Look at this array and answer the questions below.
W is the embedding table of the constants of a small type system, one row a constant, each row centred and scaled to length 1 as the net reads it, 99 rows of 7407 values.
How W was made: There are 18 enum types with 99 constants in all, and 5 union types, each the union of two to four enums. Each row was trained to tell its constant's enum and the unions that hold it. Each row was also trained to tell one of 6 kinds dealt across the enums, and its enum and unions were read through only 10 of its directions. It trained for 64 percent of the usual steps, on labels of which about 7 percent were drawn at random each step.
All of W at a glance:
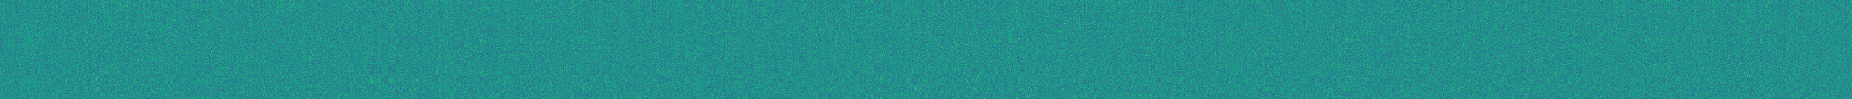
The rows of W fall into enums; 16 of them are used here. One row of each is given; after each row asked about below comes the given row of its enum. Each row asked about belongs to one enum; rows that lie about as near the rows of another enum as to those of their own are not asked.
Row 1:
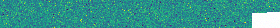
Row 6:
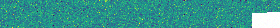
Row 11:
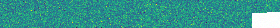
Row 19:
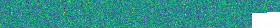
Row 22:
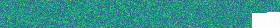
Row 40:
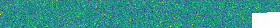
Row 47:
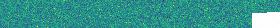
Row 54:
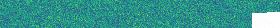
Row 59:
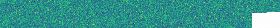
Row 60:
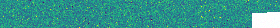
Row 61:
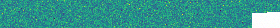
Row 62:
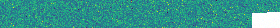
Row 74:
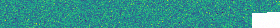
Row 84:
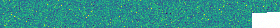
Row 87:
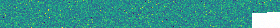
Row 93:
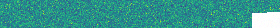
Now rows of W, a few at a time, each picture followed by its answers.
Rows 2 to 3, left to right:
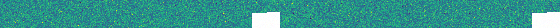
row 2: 11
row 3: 62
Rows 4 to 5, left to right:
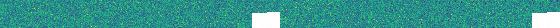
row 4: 6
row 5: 47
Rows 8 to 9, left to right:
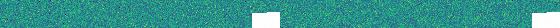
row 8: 22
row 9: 6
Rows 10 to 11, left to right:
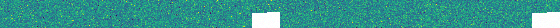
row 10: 93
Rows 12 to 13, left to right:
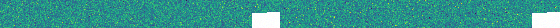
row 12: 11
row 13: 62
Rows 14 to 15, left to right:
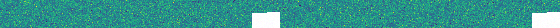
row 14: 61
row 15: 6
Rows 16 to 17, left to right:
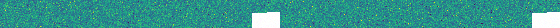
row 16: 11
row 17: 62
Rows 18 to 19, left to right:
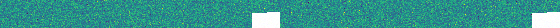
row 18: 60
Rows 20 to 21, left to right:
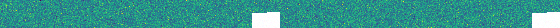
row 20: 93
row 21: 93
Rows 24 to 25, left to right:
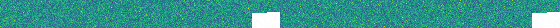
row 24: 47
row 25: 11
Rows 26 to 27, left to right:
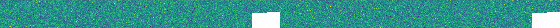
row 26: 60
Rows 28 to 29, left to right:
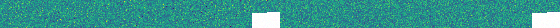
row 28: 93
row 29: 60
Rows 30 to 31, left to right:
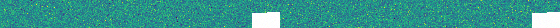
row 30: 61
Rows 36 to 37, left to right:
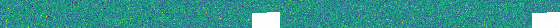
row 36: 84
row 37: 61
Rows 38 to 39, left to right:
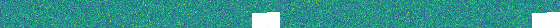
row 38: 11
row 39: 40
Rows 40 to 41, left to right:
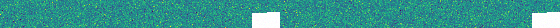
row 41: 6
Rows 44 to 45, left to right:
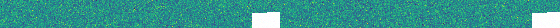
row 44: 19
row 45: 60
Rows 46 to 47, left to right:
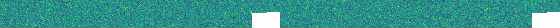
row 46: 40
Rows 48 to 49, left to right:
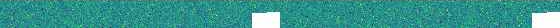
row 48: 40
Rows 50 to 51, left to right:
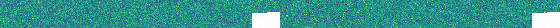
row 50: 60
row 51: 19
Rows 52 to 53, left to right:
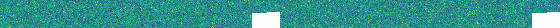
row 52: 60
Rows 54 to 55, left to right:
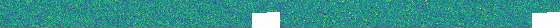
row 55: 84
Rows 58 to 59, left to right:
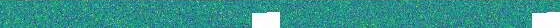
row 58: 84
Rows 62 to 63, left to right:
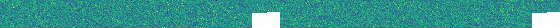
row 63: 93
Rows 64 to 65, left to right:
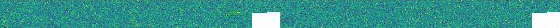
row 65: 54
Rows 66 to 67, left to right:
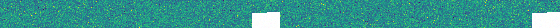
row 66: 11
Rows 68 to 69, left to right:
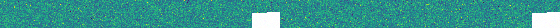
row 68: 84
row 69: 6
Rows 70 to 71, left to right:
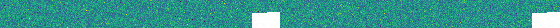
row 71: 62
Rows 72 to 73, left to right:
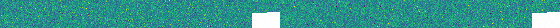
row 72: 84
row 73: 62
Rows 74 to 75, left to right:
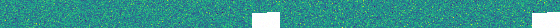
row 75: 87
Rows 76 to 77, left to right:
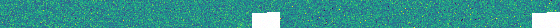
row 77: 54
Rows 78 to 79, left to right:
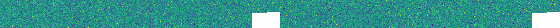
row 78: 47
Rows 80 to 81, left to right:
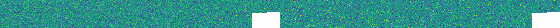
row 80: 47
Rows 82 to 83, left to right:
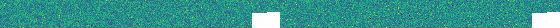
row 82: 93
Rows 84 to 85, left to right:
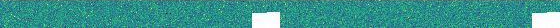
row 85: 22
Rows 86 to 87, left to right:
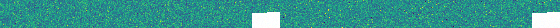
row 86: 40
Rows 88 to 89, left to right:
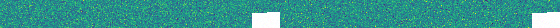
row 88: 61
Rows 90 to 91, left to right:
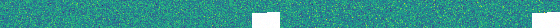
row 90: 54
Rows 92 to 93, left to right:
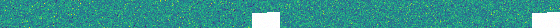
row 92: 59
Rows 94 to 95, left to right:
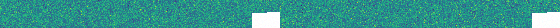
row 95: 47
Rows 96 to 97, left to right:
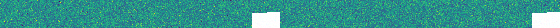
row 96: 19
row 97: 6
